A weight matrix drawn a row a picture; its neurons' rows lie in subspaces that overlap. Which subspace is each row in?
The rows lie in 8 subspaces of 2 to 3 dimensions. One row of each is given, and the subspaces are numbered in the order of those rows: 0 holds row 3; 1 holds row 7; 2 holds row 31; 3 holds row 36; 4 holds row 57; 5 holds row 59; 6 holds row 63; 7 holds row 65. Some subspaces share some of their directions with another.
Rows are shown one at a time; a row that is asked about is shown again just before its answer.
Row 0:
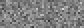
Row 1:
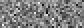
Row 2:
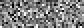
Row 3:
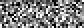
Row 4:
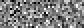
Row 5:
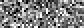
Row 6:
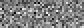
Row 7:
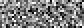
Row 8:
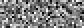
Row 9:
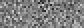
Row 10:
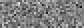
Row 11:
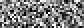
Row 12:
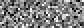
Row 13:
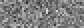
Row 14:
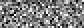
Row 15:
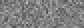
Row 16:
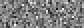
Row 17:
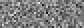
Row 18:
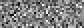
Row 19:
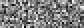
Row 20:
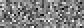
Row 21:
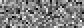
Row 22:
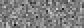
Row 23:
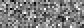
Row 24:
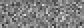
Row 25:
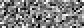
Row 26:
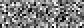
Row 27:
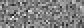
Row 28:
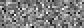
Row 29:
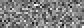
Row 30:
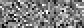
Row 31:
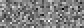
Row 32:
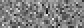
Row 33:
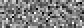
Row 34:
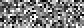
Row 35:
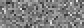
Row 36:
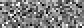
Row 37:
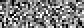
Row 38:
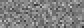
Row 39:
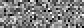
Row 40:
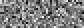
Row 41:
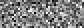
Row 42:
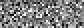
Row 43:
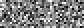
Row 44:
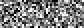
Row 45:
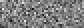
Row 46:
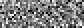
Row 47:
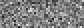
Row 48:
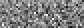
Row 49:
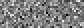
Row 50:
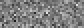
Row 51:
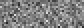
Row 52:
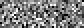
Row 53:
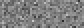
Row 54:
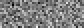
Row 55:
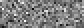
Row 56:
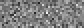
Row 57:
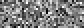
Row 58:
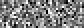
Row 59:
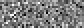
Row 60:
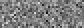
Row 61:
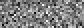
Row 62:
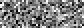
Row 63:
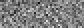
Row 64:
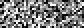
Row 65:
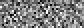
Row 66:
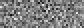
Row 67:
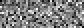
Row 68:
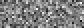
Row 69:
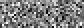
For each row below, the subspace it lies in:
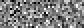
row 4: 0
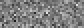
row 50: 7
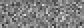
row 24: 0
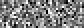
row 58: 1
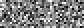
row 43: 2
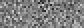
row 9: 7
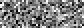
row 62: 3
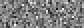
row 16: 1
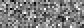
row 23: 0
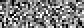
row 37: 1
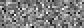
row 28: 2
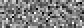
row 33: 4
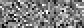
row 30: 6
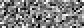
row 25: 3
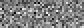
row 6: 6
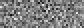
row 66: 7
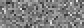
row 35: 2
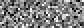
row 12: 3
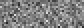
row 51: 6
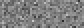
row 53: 3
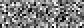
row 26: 0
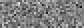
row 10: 3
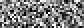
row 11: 7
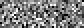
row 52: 3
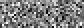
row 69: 0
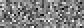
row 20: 2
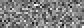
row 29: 6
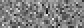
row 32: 5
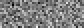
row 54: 2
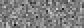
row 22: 1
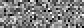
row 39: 7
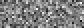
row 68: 4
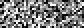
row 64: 3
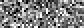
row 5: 4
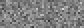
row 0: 2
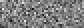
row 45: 6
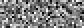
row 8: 4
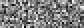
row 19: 5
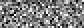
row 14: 2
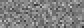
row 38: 6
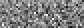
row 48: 5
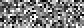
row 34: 7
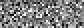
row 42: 6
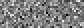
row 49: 3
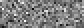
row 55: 6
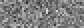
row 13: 4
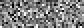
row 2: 2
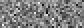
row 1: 5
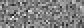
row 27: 5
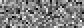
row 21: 5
